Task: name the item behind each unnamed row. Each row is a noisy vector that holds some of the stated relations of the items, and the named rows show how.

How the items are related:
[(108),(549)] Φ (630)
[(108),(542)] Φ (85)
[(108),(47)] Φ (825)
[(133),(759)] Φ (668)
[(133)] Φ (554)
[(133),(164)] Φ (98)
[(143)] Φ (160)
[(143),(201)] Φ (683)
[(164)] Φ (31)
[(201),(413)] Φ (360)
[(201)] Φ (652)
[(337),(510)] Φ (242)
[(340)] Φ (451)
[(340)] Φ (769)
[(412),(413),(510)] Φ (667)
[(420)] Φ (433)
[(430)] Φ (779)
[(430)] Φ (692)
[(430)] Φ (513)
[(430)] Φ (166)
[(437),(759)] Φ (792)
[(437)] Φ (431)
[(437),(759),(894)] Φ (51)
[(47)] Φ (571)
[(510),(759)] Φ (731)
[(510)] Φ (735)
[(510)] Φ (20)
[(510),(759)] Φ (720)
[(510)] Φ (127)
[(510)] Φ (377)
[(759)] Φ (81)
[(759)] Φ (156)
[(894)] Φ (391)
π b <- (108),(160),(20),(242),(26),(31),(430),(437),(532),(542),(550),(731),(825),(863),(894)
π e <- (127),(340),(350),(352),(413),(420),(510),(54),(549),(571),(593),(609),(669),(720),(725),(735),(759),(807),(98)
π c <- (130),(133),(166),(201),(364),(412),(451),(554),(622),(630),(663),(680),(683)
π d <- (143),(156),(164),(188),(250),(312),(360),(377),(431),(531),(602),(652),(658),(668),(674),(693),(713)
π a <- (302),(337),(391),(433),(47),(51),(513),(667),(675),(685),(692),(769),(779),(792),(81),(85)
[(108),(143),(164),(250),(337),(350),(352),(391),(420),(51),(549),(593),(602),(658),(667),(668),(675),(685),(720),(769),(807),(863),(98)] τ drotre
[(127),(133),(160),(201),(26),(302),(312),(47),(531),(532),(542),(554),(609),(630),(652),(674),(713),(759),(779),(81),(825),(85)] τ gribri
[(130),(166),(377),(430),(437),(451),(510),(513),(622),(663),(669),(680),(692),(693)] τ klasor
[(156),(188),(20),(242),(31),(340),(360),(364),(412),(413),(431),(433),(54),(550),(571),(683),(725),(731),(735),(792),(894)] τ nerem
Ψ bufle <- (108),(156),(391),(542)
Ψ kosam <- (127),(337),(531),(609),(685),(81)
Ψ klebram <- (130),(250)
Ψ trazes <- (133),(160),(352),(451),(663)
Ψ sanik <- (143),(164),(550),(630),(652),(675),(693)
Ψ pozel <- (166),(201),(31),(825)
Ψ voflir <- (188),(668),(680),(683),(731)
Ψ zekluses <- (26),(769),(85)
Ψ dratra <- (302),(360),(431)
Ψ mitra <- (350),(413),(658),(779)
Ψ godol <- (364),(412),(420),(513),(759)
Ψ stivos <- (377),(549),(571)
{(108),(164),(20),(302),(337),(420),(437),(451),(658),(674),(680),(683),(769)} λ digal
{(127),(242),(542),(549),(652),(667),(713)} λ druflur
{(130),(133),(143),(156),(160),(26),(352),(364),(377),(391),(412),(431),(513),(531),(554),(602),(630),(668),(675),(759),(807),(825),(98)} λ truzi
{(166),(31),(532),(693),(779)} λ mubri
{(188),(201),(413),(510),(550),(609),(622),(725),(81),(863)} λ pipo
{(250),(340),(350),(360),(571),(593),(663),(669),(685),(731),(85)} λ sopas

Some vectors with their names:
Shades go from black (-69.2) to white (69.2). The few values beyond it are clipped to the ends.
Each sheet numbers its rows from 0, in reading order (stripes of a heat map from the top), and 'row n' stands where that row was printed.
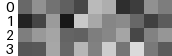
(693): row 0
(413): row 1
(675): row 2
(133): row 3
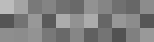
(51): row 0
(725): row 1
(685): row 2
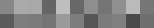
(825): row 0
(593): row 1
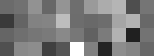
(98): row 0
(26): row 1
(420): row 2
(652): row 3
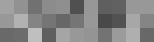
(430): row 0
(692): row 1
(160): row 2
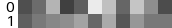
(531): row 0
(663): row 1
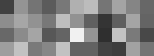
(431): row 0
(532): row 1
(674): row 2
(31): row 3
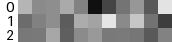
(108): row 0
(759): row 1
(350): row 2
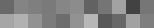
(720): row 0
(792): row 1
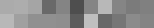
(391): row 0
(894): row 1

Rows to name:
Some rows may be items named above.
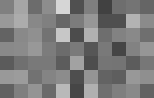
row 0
(166)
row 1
(692)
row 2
(622)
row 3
(685)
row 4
(250)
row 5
(430)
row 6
(622)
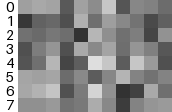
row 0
(680)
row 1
(510)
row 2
(164)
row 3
(725)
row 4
(531)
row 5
(391)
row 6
(779)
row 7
(47)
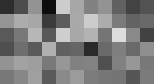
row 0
(413)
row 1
(668)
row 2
(554)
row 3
(769)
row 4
(20)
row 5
(350)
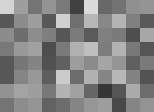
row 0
(437)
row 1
(364)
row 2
(337)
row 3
(156)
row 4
(602)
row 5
(364)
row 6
(532)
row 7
(675)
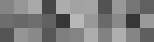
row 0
(683)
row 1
(164)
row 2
(377)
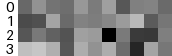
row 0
(669)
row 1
(352)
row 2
(667)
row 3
(731)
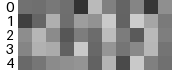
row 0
(164)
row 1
(630)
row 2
(513)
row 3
(825)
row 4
(451)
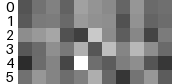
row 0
(340)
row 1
(340)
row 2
(658)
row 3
(130)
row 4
(201)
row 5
(302)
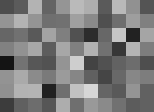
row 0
(609)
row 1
(433)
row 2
(549)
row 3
(550)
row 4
(360)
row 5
(242)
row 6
(188)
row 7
(510)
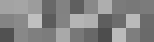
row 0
(391)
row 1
(81)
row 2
(571)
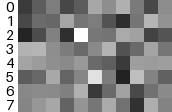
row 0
(143)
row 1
(85)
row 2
(412)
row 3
(792)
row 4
(542)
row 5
(127)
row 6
(863)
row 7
(550)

